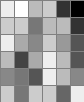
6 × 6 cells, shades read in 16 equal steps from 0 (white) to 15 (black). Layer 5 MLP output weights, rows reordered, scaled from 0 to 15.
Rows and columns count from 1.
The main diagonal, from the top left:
1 3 7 1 4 1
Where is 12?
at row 1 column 5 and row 2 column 6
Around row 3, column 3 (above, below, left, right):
8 5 5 3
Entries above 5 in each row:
2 2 3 2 4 2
